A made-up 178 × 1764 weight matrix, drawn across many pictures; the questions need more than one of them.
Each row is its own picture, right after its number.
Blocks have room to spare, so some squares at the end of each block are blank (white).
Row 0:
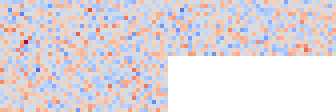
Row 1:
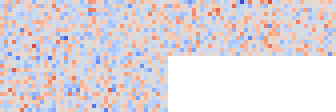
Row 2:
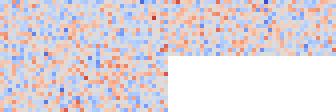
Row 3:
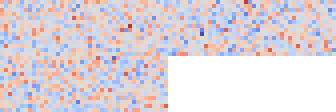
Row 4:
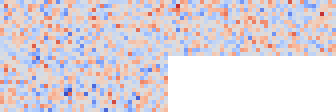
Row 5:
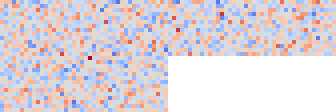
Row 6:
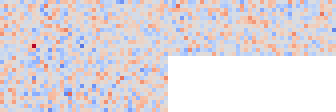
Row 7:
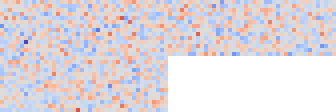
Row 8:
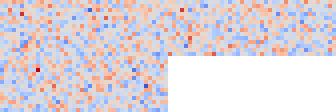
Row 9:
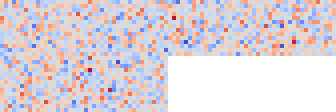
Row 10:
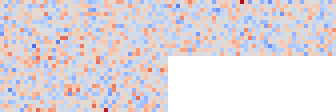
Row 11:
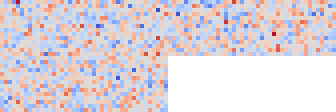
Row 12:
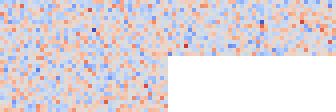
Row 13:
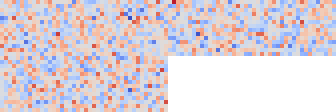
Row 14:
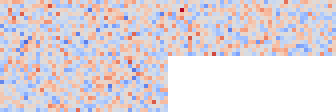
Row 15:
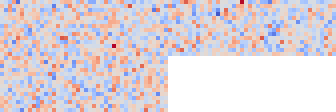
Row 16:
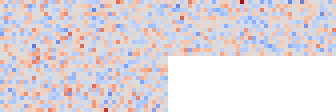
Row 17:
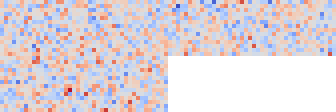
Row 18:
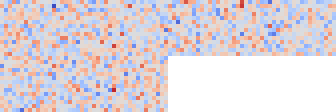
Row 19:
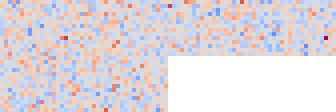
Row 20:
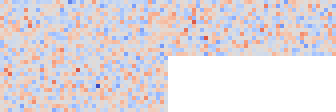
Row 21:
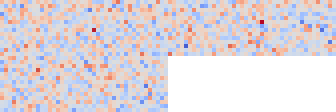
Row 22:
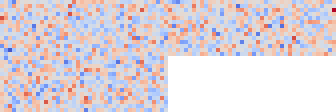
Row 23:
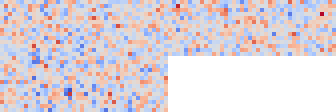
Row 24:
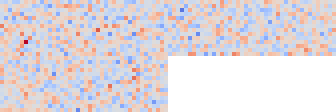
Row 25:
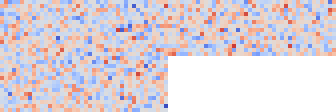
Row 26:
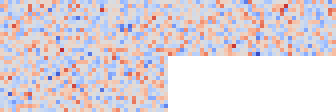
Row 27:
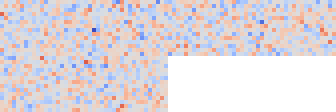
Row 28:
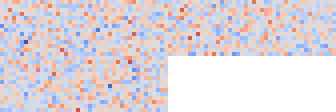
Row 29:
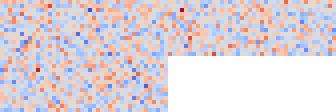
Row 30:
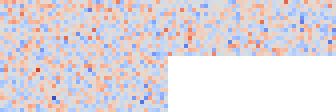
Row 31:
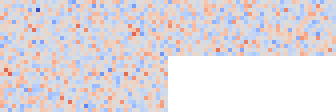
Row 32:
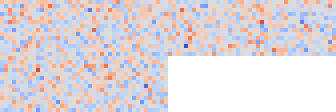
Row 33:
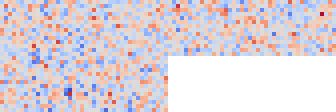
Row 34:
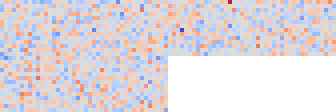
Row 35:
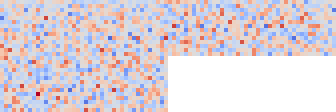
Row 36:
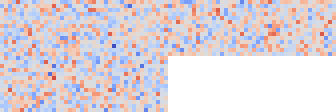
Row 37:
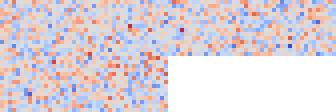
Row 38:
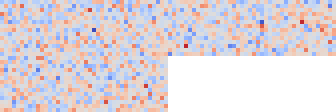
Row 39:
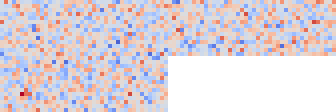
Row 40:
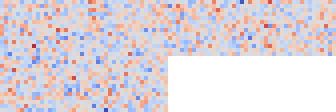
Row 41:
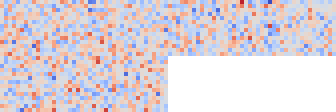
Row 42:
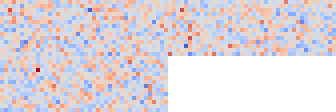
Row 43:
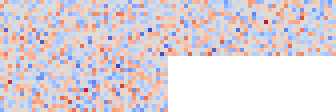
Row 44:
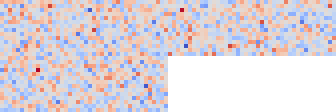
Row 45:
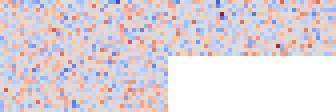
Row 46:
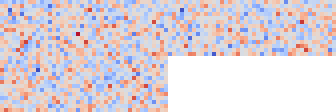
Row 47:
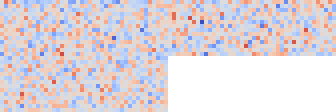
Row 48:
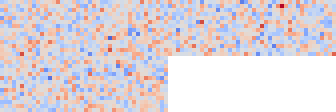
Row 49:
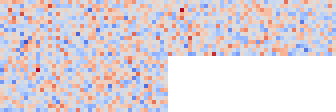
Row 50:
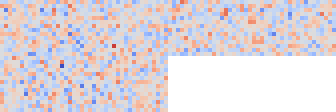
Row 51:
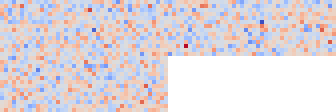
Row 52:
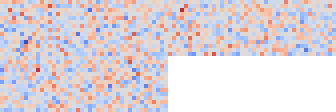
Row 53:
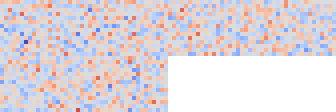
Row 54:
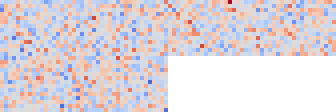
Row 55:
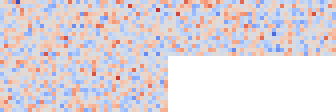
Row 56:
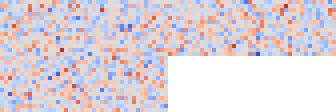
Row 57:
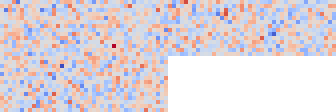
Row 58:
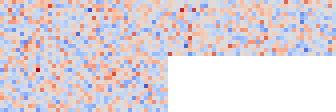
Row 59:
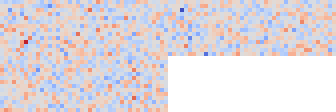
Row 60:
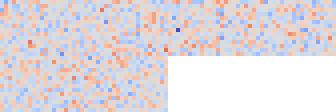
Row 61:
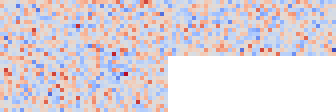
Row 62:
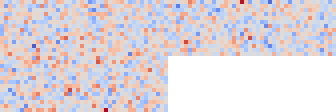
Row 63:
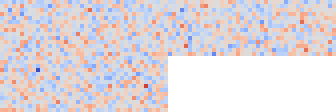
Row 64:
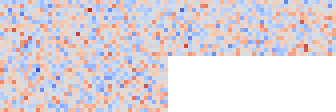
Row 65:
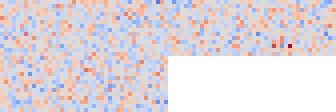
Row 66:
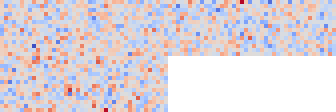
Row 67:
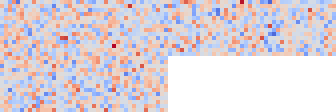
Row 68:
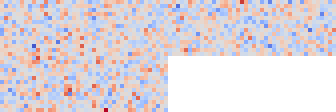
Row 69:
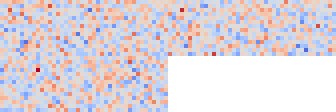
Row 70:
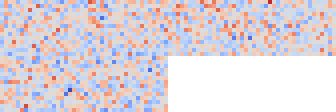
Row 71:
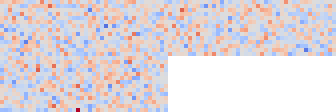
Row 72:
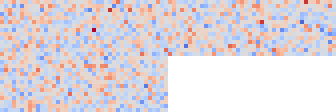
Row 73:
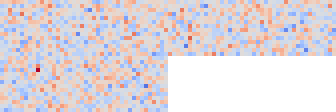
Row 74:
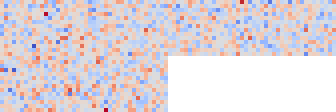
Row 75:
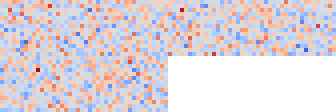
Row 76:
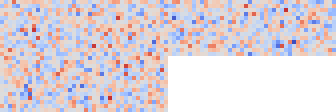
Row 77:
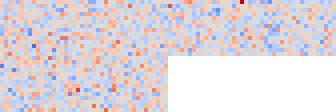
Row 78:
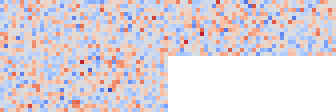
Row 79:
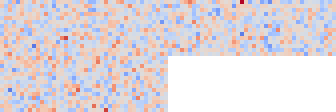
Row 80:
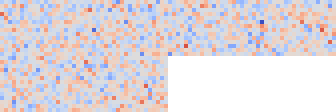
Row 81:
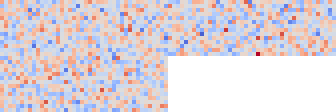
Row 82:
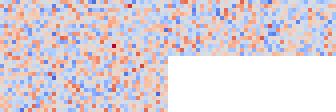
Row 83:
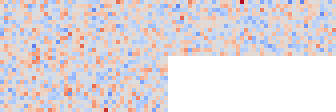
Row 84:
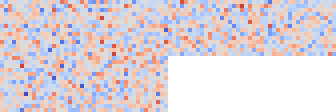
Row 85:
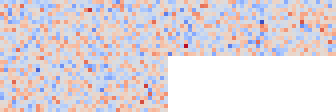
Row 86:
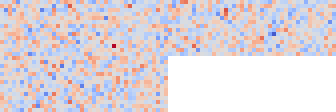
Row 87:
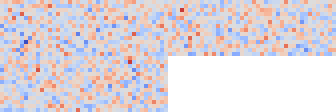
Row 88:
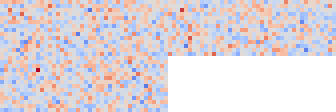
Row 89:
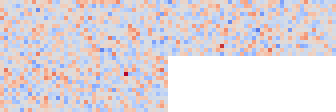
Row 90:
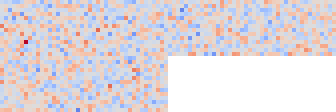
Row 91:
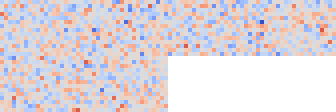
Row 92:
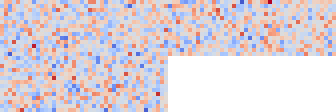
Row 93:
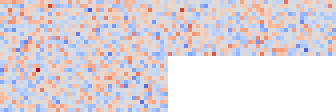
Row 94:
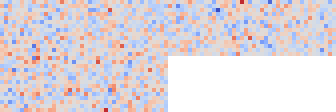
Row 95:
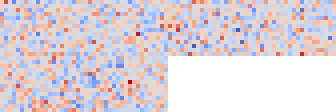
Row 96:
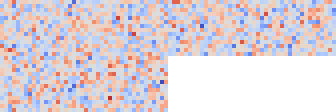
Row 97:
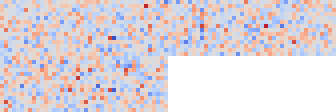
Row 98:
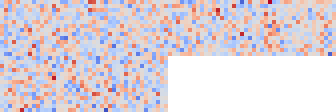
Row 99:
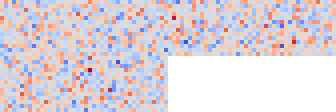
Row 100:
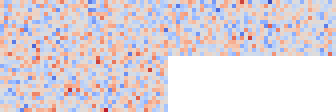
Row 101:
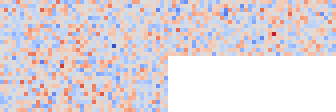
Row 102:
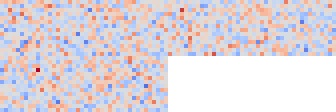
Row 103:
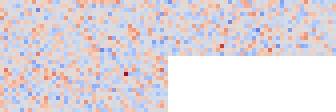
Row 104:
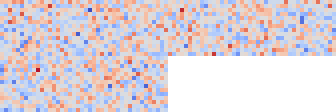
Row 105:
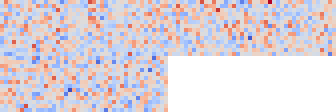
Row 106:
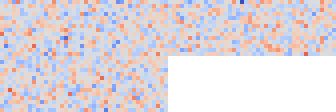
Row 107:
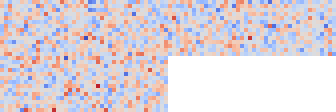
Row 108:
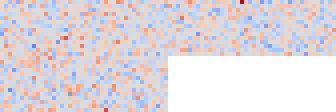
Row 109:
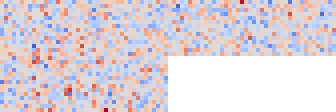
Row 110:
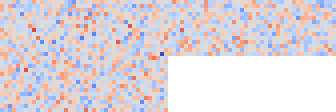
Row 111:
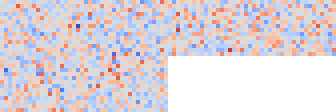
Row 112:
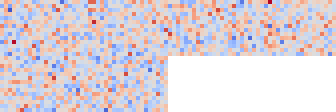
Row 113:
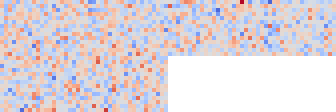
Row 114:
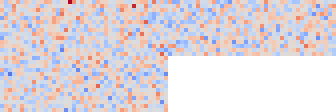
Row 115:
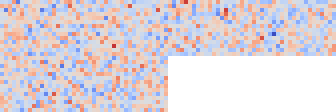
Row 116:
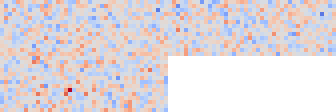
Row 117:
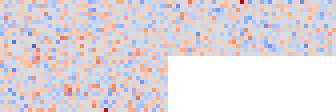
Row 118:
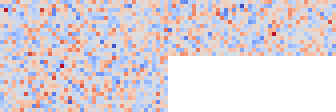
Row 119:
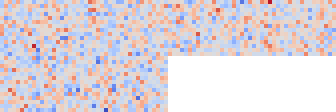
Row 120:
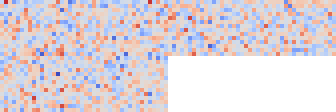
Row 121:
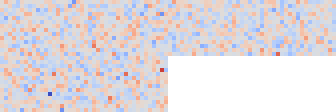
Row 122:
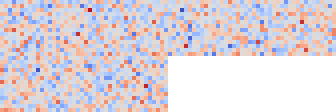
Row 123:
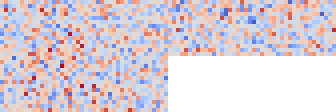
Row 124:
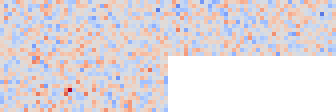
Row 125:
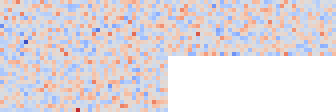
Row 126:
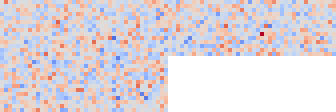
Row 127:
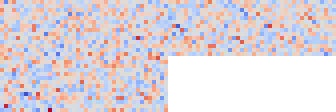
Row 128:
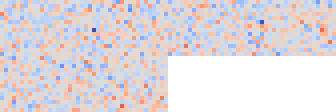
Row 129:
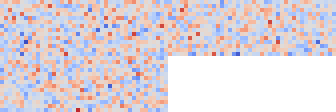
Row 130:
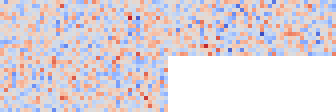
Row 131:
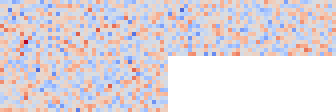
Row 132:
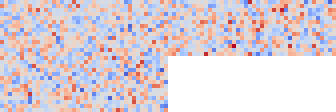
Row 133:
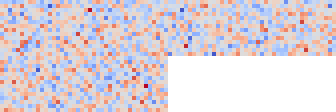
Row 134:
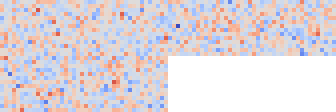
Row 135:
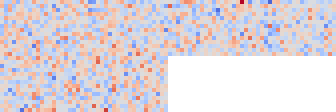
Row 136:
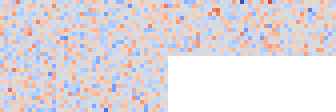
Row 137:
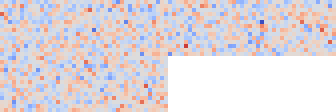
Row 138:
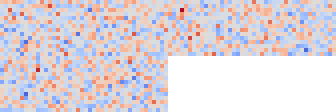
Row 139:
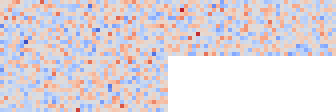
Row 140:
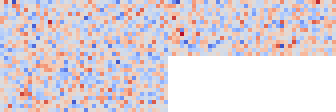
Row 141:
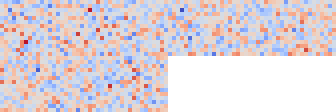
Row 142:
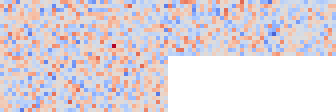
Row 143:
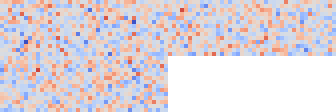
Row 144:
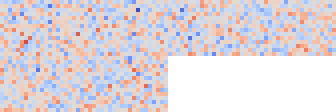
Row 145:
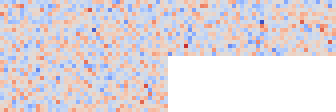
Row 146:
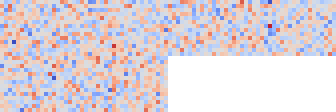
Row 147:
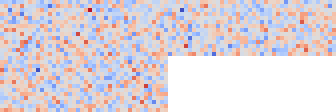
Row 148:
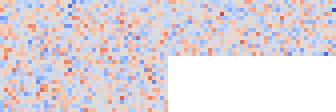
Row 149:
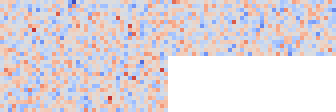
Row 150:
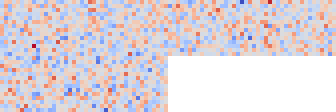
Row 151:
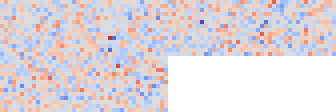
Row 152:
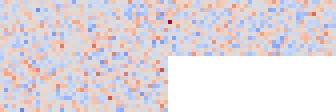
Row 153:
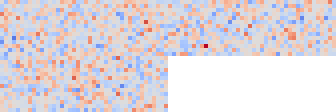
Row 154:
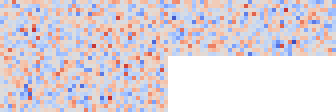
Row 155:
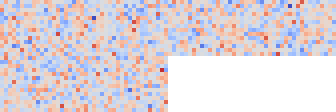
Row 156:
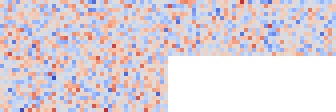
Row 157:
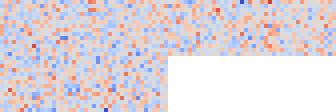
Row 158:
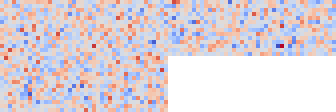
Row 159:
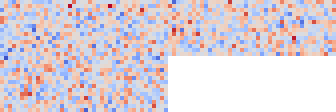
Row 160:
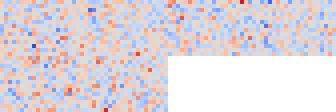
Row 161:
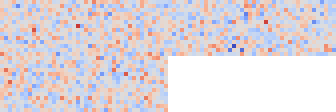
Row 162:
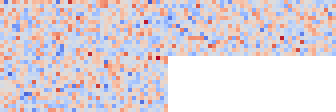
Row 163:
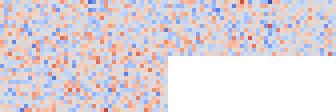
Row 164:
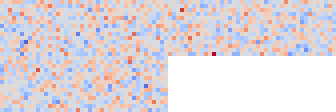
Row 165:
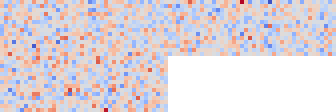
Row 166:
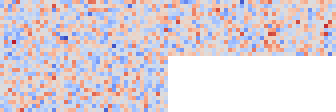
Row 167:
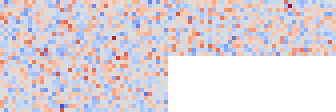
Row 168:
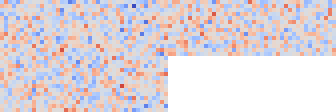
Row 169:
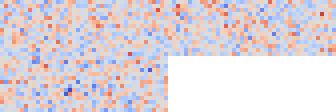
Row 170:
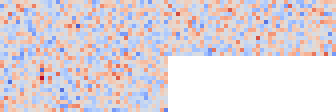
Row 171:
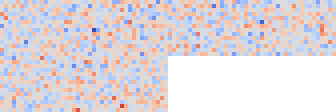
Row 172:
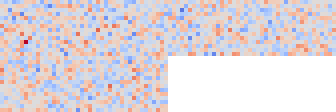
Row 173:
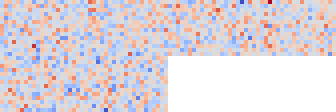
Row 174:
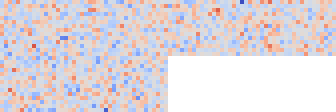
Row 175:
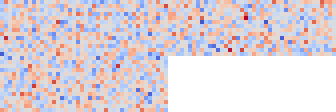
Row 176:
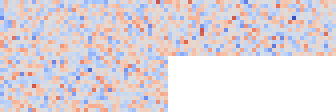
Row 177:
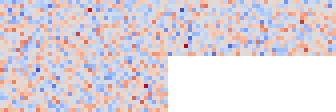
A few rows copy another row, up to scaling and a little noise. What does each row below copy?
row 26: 56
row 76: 154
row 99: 9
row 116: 124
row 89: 103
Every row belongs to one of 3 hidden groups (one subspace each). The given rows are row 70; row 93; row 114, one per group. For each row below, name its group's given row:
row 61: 114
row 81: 114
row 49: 93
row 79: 70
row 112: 70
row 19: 70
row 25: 114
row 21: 93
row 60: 114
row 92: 70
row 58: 93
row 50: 70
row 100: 70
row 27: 93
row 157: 70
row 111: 114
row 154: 114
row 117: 70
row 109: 70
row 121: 114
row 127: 114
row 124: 70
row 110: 114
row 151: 114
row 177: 93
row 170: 114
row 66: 70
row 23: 70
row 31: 114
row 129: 93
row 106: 70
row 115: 70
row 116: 70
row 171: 93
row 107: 70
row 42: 93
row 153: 114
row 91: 93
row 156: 70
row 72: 93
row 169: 70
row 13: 114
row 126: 114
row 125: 93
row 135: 70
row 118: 70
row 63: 93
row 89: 114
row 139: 93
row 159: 114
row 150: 70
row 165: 70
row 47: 114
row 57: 70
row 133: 93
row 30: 93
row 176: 114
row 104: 93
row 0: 93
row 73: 93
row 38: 93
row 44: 93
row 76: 114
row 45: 114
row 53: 93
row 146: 70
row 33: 70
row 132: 114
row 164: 93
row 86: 70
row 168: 114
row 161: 114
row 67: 70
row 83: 70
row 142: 70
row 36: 70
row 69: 93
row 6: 70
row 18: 70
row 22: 114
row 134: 114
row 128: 93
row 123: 70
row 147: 93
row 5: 114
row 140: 114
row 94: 70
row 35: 114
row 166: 70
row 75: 93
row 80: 93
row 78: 114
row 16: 70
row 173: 70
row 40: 70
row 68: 70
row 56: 114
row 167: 114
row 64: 93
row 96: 114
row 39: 114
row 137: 93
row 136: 70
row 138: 93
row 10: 70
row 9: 114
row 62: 70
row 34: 114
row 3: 114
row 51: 93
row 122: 93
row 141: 93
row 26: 114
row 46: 93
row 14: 93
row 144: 93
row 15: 70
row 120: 114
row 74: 70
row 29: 93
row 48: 114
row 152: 114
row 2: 114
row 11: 70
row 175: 114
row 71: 93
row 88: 93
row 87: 93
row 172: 93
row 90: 93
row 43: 114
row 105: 70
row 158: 114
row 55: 70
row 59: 93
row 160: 70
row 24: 93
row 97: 114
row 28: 93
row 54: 114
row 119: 70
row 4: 70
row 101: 70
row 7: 93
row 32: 93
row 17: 70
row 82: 70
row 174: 70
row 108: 70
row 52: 93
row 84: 70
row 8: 93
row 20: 114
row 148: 114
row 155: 114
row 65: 114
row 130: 114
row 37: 114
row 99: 114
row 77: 70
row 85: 93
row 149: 114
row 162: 114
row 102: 93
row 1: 70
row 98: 70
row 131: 93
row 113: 70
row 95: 114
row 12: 93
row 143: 93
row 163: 70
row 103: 114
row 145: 93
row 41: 70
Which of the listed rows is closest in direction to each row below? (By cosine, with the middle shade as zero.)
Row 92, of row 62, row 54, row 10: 54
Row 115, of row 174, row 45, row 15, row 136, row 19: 15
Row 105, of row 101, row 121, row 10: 121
